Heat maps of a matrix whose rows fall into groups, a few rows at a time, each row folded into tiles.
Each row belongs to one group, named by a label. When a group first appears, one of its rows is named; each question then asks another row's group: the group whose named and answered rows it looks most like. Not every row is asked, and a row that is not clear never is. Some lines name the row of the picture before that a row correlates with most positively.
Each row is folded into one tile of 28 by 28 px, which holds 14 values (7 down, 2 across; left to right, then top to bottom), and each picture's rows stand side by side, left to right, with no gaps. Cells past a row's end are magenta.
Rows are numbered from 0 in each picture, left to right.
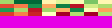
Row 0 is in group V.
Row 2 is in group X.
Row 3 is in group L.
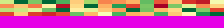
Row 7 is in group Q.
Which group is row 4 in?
X
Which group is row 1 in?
V
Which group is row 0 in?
V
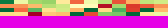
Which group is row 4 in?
Q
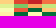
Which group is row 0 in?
Q
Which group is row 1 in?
Q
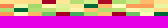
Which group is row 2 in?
L
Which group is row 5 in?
Q
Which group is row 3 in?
X
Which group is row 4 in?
L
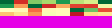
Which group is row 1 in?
X
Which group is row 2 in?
V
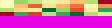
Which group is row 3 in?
X
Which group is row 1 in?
V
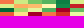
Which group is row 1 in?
V
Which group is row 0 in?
V
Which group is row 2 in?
X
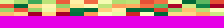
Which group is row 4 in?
V
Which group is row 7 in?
X
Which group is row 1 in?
V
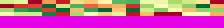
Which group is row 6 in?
L
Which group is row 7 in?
X
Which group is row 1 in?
Q
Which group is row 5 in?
V
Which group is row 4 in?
V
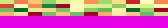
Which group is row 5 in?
Q
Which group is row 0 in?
V
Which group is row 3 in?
V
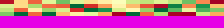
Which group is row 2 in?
L
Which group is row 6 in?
V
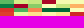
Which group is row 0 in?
X
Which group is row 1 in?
X
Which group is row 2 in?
V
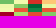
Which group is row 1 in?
Q
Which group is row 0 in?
L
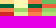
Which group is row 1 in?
X
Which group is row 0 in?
X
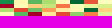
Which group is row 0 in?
L
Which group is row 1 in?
L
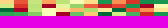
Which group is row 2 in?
L
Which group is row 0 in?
Q
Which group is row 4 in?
Q
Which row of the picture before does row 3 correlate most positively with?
2
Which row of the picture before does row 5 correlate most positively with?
2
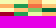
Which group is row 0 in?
L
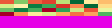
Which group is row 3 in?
X
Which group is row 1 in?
Q
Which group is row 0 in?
V
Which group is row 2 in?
V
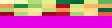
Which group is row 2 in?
L
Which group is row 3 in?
V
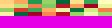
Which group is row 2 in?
V
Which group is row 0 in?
Q
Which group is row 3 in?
L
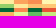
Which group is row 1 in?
Q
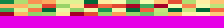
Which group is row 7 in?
Q
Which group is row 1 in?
X
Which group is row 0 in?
V
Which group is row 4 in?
V
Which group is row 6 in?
V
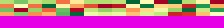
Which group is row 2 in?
Q
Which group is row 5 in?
X
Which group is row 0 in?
L
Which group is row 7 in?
X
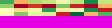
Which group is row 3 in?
L
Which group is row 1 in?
V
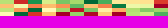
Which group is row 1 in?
V
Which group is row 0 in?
Q
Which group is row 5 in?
X
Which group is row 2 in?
L
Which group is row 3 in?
V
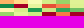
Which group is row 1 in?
V
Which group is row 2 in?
V
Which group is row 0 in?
X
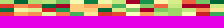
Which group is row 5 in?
X
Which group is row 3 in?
V
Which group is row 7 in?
L
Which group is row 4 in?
X
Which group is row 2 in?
L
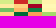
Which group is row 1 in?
L
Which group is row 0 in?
Q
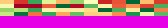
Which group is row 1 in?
L
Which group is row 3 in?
X
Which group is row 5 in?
Q
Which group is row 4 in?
L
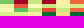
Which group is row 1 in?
Q
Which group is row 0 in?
X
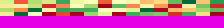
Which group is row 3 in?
X
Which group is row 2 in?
V
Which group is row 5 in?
Q
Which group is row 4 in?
X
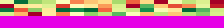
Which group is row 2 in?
V
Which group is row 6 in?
V
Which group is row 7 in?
X
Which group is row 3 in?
Q
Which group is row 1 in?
L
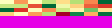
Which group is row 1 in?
L
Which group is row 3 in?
L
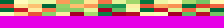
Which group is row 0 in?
L
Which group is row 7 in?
V
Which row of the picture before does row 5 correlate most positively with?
0
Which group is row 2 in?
V
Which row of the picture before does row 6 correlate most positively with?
1
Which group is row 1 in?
L
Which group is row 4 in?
V
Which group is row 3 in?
Q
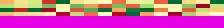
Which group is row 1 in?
Q
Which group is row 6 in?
L
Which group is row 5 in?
Q
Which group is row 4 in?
X
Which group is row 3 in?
V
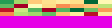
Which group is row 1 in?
Q
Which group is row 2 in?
V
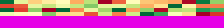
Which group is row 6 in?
X
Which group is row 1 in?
Q
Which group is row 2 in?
Q
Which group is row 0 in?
L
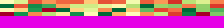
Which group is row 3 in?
Q
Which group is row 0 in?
X
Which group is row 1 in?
Q
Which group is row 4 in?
Q
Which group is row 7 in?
X
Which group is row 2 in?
Q
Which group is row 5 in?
Q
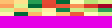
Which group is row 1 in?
X
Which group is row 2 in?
V
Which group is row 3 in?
V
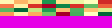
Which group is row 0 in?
V
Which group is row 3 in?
X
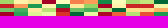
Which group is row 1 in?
X
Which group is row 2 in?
X
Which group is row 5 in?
L
